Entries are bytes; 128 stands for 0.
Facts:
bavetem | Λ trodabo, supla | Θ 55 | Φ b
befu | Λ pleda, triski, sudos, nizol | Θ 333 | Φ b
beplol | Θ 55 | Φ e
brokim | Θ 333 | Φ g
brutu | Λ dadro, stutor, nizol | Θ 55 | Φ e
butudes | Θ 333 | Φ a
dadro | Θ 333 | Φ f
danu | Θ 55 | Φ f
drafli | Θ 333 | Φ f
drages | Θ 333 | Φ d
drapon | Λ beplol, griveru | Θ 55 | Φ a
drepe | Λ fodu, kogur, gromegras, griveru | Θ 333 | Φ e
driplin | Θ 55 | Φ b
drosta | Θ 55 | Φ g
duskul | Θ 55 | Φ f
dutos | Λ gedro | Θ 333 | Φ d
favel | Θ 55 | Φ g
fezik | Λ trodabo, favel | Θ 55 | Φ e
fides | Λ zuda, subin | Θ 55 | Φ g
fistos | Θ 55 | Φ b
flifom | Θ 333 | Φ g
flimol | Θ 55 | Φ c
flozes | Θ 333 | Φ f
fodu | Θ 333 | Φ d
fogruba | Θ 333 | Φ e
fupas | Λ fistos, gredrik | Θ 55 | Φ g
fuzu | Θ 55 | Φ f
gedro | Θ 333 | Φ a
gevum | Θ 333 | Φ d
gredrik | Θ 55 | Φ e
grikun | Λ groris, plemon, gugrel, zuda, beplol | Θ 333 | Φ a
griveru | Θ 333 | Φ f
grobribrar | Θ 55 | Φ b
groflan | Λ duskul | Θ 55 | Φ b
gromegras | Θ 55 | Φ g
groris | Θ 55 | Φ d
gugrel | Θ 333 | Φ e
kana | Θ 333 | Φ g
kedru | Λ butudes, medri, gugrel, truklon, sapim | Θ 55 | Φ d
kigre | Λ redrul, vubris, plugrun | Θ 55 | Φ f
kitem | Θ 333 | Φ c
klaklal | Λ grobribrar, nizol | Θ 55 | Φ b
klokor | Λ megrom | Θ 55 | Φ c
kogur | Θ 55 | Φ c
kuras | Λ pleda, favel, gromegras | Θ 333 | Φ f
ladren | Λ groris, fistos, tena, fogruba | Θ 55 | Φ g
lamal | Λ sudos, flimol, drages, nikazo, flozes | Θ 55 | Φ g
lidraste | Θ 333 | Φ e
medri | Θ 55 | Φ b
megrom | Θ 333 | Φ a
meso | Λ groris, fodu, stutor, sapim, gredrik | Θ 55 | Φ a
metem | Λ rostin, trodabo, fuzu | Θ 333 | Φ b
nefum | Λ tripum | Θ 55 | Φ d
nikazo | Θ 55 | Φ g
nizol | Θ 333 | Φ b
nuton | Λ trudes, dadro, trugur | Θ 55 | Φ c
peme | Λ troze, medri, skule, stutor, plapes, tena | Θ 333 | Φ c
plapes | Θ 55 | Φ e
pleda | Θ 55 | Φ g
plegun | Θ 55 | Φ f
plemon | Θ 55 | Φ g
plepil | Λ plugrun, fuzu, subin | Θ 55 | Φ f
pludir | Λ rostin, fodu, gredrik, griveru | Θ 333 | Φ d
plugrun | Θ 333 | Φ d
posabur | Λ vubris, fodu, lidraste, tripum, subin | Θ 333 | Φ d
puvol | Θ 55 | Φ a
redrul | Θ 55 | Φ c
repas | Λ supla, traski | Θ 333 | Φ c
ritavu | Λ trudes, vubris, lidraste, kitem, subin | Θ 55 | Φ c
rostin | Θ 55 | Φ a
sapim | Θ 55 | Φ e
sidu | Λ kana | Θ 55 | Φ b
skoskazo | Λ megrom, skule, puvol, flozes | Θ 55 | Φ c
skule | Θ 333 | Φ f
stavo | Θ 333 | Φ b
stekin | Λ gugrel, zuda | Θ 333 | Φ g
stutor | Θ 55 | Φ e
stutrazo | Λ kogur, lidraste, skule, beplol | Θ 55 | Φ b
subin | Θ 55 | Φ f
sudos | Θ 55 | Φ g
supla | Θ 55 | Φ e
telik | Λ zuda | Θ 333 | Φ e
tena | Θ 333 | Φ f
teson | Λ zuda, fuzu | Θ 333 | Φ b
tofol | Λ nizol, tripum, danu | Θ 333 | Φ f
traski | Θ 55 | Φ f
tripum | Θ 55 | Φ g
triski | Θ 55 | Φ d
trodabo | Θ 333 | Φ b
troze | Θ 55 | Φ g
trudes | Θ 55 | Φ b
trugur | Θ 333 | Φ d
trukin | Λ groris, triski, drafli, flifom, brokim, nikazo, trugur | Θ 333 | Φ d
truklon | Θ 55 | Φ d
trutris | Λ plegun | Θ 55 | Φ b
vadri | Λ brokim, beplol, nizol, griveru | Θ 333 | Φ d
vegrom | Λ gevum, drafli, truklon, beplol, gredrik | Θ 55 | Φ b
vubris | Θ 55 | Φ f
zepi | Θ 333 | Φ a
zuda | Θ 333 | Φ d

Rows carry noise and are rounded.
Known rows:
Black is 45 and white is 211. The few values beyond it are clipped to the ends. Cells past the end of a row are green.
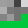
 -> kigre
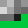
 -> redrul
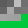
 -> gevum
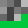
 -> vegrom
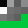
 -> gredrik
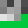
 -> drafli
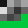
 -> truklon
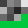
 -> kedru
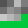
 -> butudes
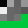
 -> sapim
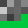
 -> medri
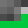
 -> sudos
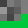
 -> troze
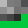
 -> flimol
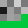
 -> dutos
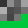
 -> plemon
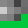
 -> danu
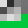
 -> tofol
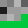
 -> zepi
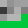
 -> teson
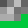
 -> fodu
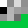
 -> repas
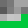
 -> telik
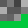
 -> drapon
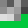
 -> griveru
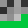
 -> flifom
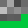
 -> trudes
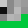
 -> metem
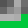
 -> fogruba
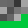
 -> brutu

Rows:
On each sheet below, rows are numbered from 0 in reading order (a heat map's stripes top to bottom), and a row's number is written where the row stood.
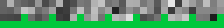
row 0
favel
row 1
tripum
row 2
lamal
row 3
plugrun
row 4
stekin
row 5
nefum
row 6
peme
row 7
traski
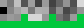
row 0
kana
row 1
dadro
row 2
fides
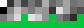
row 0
befu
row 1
tena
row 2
kogur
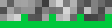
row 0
posabur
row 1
stutrazo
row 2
kitem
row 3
triski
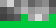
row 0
bavetem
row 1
lidraste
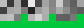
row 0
flozes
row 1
kuras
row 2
nuton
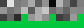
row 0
supla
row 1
nizol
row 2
klaklal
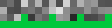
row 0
meso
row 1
fezik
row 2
fuzu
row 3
grobribrar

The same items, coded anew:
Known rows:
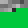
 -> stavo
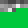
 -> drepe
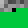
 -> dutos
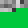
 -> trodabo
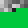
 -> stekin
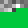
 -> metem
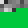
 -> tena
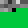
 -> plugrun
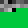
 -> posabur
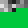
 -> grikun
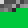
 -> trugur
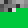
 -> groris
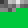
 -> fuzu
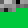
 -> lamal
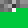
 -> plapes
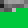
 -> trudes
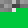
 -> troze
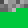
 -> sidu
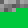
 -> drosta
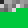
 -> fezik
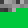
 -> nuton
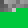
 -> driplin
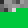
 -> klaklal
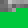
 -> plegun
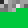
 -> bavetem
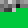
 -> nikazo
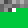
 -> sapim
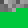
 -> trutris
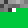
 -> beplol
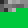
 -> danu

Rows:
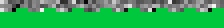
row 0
megrom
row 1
kogur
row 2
fodu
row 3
nefum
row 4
telik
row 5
tofol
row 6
gevum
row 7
teson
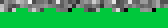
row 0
rostin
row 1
fogruba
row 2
drages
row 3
flimol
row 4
zuda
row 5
kitem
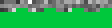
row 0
brutu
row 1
gugrel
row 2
plemon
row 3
redrul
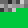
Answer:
kedru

